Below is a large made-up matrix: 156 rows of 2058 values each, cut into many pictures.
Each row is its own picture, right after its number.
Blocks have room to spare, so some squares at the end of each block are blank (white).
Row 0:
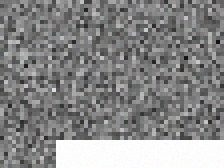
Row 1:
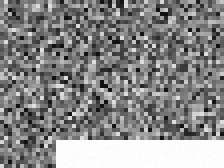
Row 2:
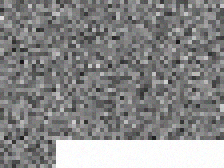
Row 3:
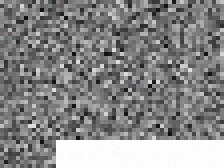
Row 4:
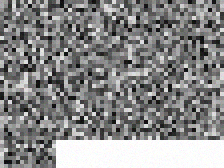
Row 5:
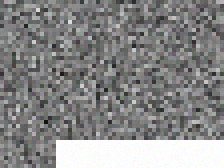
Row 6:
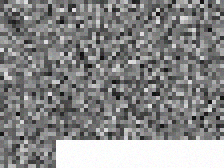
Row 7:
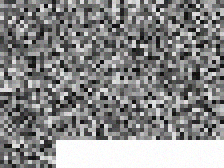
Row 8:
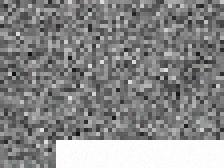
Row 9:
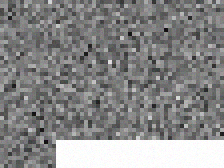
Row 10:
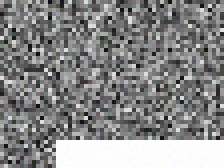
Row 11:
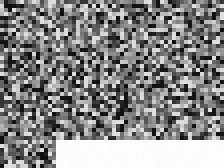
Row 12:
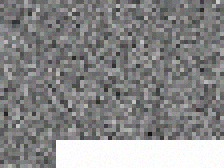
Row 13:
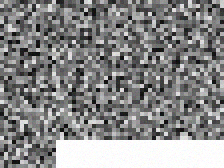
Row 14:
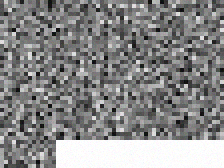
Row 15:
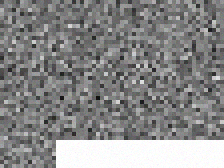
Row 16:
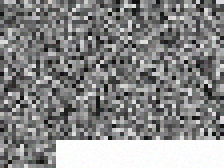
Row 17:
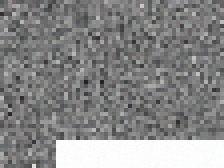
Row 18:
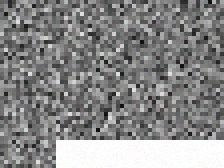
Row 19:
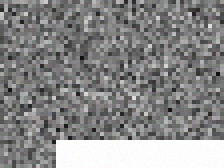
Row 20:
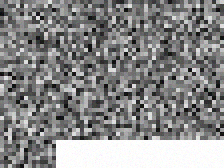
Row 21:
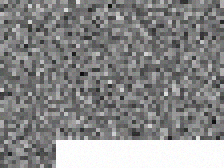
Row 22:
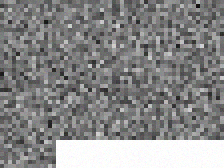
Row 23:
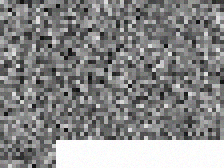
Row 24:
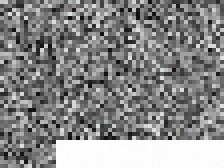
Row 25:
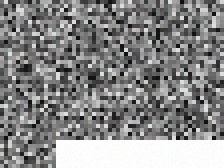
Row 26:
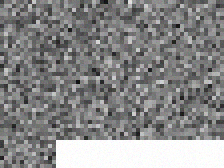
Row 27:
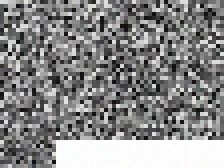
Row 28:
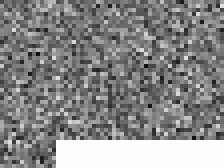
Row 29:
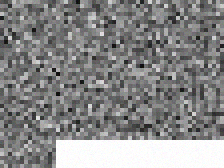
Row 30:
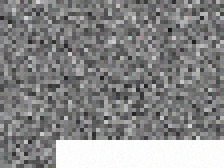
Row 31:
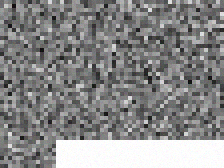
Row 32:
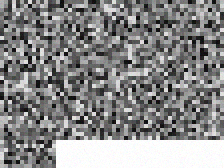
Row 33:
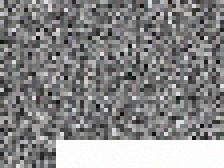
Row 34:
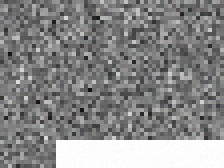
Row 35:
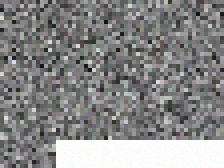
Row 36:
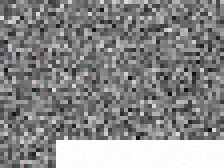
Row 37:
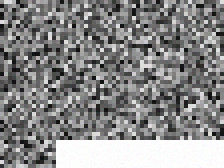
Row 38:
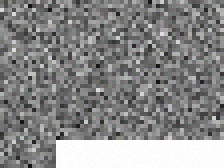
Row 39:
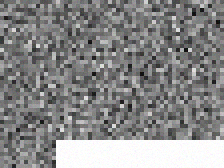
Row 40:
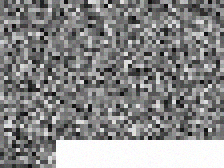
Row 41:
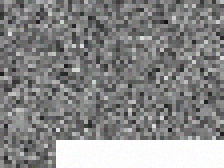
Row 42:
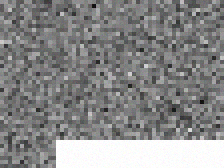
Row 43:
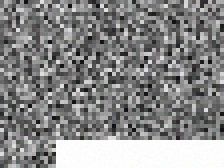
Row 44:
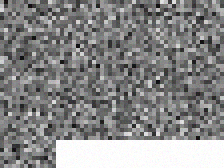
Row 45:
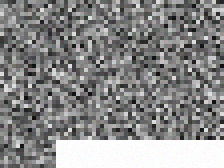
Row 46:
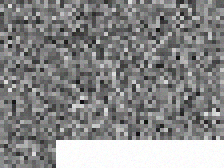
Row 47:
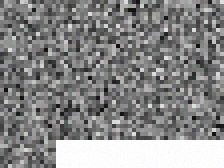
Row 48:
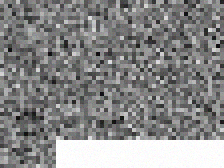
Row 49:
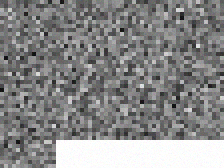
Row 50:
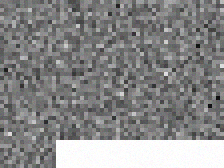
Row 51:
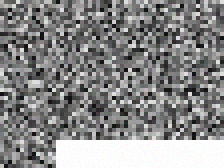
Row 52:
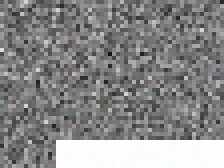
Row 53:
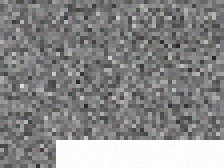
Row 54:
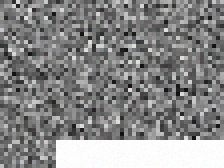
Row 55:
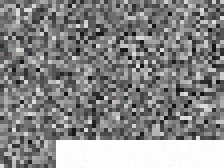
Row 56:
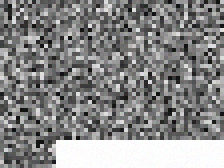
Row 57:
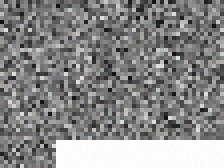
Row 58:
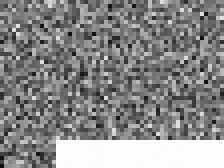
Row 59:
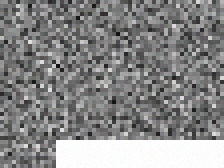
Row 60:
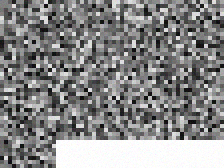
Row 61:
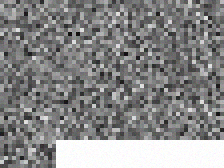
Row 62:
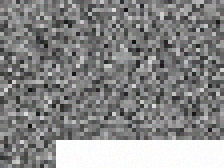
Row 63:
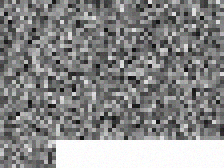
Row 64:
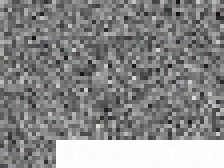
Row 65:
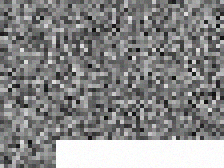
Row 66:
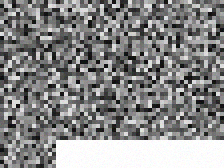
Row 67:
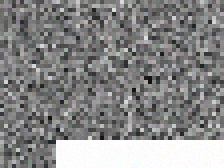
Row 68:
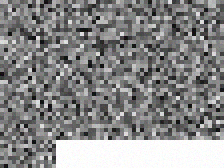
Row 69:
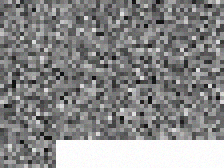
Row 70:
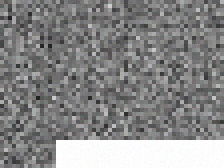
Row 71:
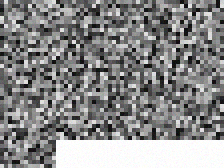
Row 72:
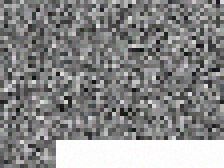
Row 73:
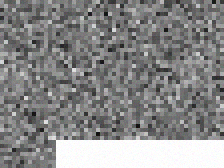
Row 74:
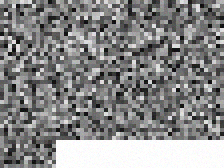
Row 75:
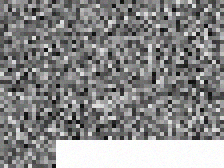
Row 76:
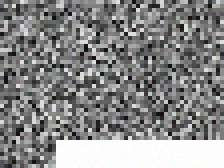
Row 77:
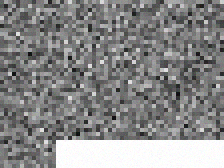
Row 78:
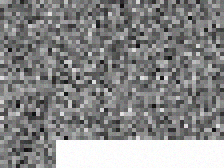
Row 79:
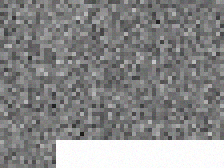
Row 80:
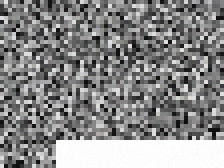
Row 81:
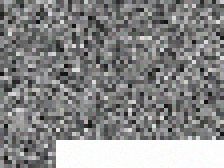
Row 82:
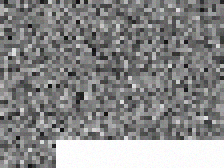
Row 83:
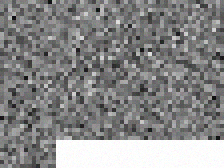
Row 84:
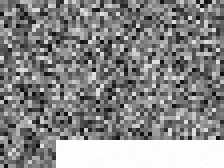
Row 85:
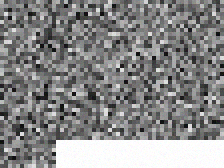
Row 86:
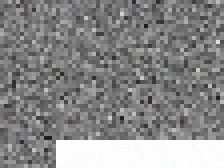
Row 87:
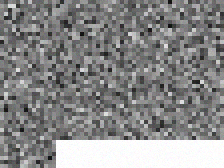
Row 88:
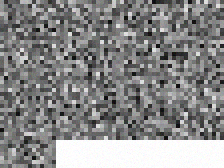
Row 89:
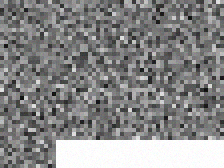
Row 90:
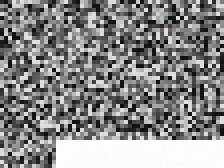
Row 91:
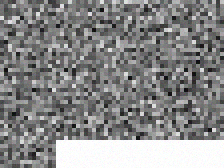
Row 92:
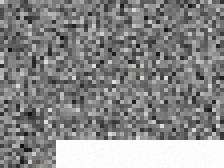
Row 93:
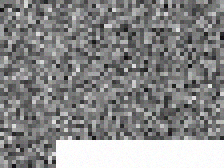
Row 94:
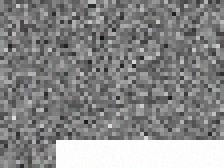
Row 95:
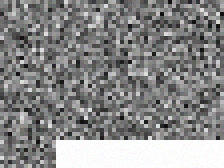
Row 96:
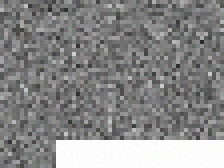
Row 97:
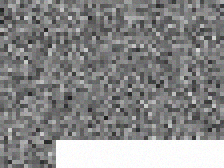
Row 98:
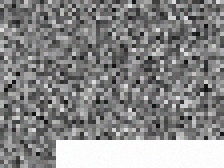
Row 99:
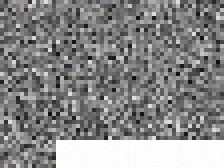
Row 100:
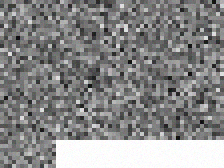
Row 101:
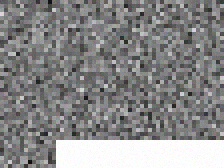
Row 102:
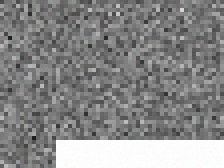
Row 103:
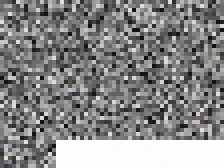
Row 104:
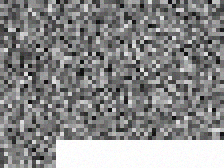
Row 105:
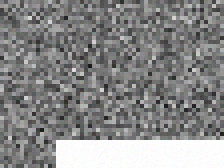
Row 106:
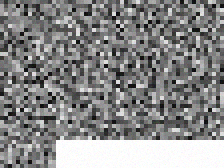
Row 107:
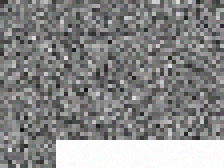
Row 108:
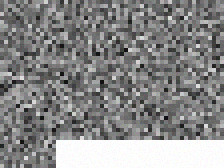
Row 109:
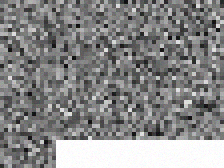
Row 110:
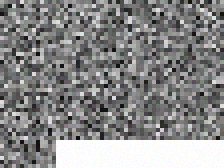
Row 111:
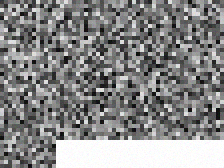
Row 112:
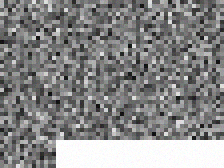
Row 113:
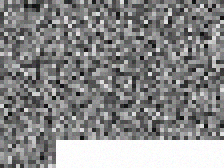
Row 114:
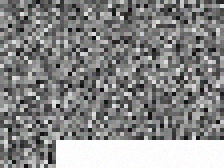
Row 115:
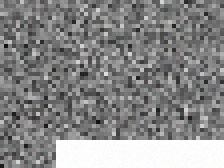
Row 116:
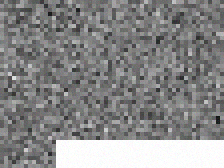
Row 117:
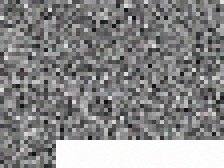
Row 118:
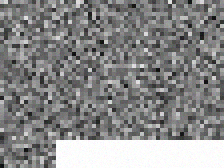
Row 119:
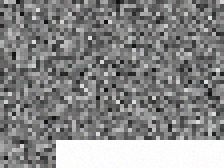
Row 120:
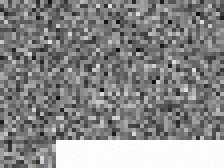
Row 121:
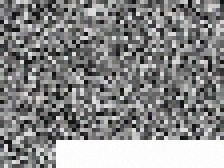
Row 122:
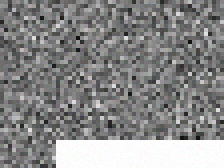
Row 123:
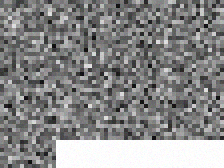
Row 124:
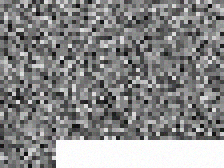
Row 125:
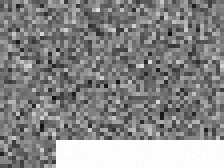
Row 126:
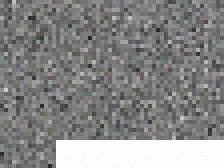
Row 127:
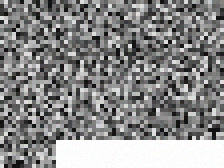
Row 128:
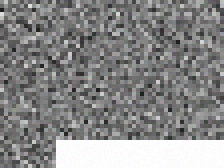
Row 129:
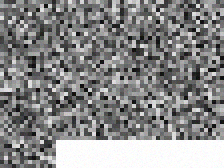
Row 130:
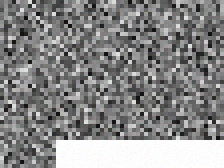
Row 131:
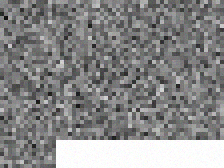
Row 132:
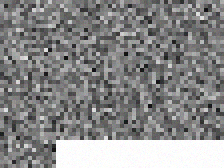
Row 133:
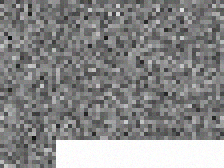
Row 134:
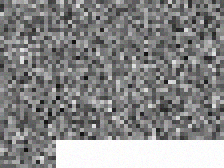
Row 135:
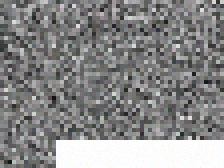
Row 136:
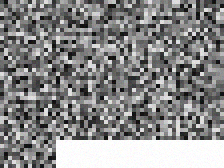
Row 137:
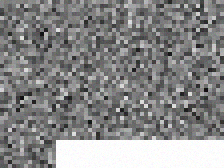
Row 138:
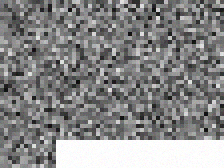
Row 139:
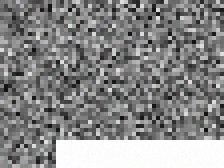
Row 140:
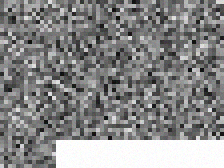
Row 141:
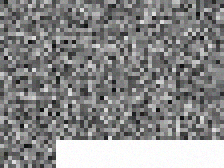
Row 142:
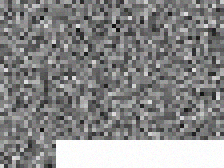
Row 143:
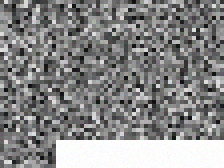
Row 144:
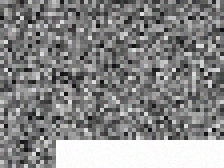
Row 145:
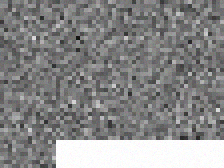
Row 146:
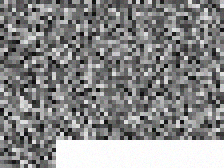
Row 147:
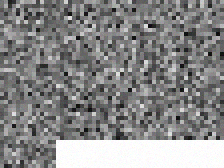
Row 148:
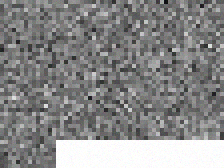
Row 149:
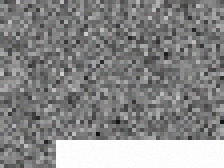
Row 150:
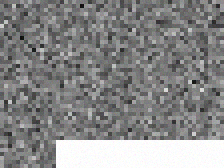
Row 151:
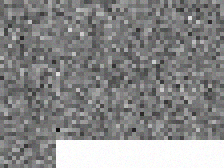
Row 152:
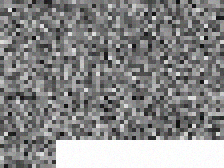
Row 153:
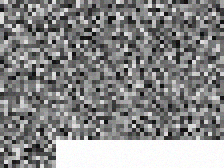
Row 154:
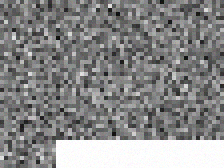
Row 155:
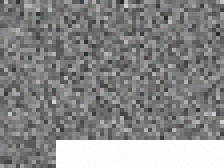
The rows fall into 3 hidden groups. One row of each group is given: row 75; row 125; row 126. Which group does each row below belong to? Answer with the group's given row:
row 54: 126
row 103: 125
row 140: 126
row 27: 125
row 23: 125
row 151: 125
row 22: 126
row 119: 126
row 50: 126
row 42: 75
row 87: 125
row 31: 125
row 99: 75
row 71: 75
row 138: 126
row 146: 75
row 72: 126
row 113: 126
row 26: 125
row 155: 126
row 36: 126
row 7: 126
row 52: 126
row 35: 75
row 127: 75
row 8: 126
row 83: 125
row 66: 125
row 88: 75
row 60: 126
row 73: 126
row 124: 75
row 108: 126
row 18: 125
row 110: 125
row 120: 75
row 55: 126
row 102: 126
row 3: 125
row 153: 75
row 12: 126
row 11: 75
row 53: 75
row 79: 125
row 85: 125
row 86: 126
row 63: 125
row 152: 75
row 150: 125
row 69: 126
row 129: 126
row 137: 126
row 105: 126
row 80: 75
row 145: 75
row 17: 75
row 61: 75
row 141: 75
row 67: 125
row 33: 75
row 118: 75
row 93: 125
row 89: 126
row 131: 125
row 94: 125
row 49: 126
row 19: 75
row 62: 126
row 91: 126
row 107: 75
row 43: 125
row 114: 126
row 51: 126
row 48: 126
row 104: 75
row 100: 125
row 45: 126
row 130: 125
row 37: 126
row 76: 125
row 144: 126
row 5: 126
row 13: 75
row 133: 126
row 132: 75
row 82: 125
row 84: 125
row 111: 75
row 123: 126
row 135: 126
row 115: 75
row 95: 125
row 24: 125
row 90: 125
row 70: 125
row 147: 125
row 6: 126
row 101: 126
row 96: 75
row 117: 126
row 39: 125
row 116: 126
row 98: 126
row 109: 126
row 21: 75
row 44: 75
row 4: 125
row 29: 125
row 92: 126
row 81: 126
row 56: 125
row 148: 125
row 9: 126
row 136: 75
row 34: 125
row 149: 126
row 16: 126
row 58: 75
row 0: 75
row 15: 126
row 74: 125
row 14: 75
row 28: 75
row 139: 126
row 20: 126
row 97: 126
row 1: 126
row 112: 75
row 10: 125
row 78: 126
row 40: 125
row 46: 125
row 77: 126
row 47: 126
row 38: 75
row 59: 125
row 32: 125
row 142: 126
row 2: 75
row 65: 126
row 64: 75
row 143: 126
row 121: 75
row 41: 126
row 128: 75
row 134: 75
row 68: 75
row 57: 125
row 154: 75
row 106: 126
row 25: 125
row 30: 126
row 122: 75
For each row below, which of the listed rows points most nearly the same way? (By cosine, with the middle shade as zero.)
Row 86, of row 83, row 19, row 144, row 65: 144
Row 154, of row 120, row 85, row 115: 120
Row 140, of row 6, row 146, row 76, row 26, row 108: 6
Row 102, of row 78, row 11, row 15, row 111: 78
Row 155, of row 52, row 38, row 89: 89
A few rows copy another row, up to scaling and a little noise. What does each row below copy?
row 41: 81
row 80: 127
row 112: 33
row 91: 36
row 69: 86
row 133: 102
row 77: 8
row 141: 136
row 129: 7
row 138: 139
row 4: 32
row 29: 90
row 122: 145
